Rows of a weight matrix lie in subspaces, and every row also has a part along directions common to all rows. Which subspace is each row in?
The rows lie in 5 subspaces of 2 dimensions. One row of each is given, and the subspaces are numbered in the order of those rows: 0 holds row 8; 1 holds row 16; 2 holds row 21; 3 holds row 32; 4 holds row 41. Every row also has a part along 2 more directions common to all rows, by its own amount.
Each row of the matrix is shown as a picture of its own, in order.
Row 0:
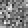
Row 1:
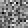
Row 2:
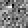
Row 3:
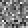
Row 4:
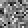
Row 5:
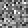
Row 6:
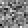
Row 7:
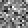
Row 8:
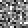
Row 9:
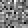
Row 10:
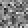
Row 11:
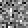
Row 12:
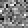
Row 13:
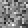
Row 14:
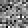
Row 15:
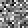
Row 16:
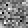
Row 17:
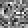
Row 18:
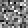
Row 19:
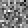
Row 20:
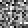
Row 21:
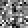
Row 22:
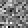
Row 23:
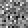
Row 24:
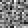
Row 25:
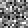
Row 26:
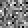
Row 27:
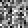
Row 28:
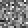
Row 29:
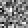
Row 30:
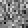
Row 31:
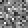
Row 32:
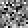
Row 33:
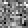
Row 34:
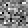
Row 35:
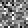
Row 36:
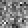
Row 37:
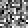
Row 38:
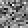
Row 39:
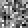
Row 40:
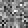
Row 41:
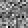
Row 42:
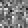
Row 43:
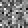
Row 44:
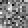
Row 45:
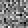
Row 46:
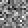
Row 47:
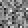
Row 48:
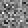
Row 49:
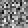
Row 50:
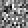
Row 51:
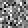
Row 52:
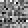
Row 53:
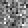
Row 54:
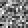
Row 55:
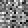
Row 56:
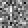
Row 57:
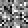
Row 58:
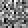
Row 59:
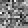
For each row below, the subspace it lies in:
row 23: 4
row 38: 3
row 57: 2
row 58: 0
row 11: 4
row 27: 3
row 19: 0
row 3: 2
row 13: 2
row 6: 3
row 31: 1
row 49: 4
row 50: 1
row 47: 3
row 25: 4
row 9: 0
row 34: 1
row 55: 0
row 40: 2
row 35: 3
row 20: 0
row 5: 0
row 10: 3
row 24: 0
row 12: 3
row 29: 4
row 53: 2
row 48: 1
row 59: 1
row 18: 0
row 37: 4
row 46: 1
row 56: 4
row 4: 3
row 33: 2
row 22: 4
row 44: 1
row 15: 3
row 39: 2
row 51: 4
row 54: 4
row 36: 2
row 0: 1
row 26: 3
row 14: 4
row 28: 0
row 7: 1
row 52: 0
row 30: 2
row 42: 3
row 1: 0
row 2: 1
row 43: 3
